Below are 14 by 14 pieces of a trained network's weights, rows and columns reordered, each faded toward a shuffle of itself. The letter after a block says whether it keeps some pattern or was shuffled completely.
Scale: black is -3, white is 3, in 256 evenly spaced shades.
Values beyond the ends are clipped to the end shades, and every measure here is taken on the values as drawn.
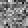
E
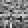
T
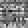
T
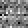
T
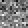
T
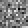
E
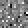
E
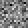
E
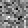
E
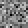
E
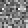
E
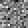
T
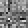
T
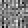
T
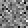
E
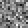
E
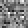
T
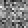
T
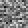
E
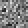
E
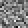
E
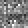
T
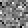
E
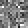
T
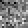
E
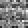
T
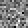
E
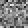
T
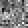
T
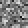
E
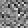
T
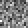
E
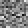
T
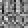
T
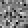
E
